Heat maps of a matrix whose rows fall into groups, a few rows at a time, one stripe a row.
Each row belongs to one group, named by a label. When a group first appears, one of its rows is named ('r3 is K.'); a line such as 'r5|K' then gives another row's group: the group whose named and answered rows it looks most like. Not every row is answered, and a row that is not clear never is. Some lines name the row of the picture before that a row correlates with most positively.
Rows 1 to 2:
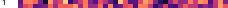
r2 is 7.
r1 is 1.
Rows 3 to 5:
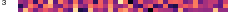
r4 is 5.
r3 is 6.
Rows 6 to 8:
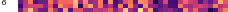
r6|7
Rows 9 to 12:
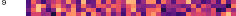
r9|6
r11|1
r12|7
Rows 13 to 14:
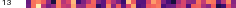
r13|1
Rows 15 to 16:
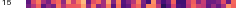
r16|7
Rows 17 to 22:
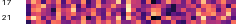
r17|6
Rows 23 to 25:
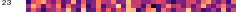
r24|6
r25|6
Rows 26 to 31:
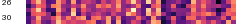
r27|5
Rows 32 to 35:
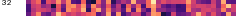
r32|6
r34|7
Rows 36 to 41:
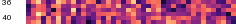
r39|5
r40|6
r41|6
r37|5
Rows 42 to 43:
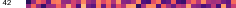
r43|6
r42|5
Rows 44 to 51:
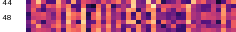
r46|6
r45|6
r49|6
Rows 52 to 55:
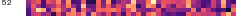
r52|6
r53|6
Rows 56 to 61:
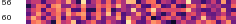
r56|6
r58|6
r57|5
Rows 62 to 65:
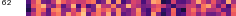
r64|5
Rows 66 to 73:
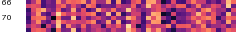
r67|1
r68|5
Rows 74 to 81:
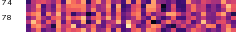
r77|6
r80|1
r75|7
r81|7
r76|7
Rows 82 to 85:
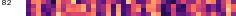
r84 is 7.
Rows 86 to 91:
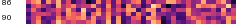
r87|1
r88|6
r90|7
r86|6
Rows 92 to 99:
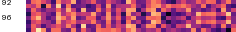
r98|6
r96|1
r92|1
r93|6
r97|1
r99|5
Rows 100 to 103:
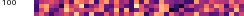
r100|7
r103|6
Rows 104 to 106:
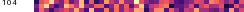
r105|1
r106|6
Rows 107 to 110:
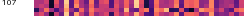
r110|6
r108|6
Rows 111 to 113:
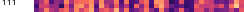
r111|7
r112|7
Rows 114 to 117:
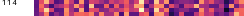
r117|7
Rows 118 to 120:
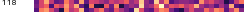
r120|1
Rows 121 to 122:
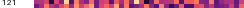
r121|6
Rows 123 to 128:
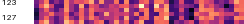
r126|5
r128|1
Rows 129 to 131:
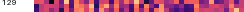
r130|7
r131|7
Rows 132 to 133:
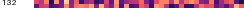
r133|7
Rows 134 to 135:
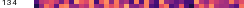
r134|7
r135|5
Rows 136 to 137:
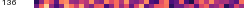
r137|1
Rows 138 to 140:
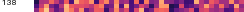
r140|1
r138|7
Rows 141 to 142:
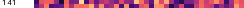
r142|7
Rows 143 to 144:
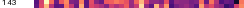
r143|5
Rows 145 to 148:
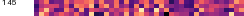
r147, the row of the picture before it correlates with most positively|144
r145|7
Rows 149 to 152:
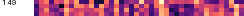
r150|7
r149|6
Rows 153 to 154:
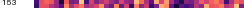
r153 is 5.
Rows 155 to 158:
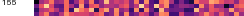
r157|7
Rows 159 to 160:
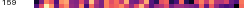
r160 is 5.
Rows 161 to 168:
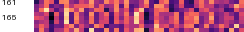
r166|6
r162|7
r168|6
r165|6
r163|1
